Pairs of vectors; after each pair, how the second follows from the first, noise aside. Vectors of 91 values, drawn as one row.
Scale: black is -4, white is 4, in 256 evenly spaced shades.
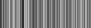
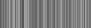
shrunk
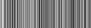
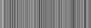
shrunk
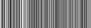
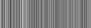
shrunk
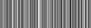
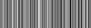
copied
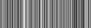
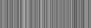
shrunk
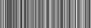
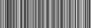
copied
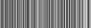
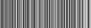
copied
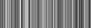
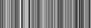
copied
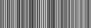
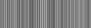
shrunk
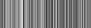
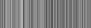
shrunk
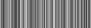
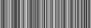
copied
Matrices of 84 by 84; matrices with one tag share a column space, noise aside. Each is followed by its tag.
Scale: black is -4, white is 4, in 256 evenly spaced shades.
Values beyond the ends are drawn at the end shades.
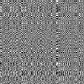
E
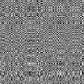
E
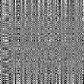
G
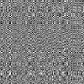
E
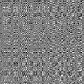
E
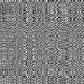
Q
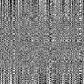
G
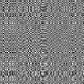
E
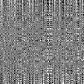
G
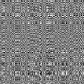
E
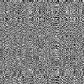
Q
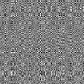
E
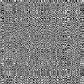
Q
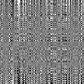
G
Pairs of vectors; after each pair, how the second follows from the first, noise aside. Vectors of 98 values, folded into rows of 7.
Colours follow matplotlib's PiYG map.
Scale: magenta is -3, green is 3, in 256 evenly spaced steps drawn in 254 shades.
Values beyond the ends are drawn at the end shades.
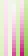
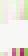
partly zeroed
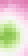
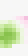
partly zeroed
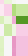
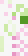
partly zeroed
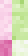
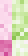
copied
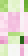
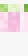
partly zeroed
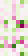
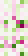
copied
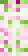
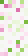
partly zeroed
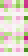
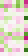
copied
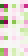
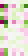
negated
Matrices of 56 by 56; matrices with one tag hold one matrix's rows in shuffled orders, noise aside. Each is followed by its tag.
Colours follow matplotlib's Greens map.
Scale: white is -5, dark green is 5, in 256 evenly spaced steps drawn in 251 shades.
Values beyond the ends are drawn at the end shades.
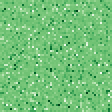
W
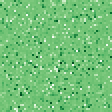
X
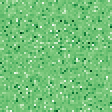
X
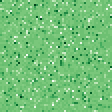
X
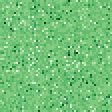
W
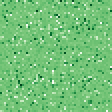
X
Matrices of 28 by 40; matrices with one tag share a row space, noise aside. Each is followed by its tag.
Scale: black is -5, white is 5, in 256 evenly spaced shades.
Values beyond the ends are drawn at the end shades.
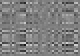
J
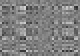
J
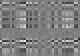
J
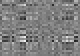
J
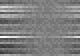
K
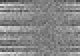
K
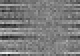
K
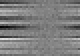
K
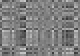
J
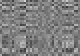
J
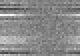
K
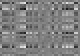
J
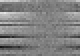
K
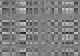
J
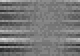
K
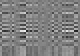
J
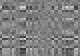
J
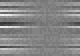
K
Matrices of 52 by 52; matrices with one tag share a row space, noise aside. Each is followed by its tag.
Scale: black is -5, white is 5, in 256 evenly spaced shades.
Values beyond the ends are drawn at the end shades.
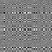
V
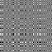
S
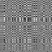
V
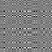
V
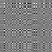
V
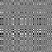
S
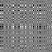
S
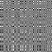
S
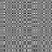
V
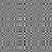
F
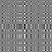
F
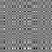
V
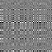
S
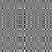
F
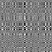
F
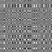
V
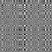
F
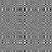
F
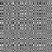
S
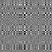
F
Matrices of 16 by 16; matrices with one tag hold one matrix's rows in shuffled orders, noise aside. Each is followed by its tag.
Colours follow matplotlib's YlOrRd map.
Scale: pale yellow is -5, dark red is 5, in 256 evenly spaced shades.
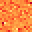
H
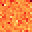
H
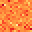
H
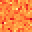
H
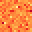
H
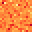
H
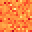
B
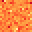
H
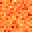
B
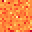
H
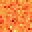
B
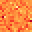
H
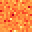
B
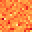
H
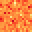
B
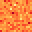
B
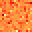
H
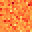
B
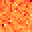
H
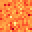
B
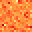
H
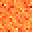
H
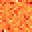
H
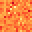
B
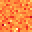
H
